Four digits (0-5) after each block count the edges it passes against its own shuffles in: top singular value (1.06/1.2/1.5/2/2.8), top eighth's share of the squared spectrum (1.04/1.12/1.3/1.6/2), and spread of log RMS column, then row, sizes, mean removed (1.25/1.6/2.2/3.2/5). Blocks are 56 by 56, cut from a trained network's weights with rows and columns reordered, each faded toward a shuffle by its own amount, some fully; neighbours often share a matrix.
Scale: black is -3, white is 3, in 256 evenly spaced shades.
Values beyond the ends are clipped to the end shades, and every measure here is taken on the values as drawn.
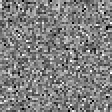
0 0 0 0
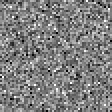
0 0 0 0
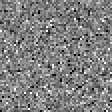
1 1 0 0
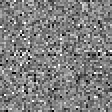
3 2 1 1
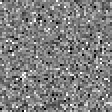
2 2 0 1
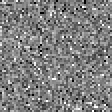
0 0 0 0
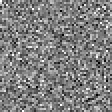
2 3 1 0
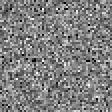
2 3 0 1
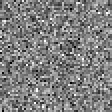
2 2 0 0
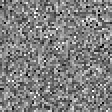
0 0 0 0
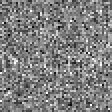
2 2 0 0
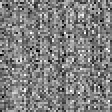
4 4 1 2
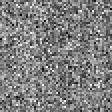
2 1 0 0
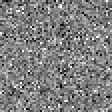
2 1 0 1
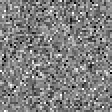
0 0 0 0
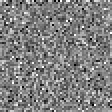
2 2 0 1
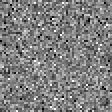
0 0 0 0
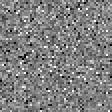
1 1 0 0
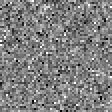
1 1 0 0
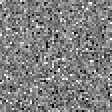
0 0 0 0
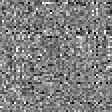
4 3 1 2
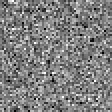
2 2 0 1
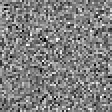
1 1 0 1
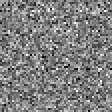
2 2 1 1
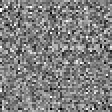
2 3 1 2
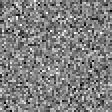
1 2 0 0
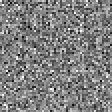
2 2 0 1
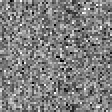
2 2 0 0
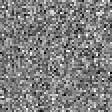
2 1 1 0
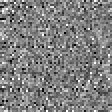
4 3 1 2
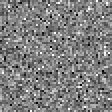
1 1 0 0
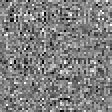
3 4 2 2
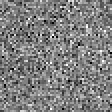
2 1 0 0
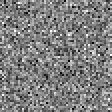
1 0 0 0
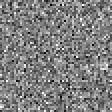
2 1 0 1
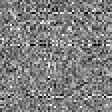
4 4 1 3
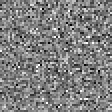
1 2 0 1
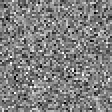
0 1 0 0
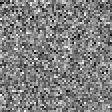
0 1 0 0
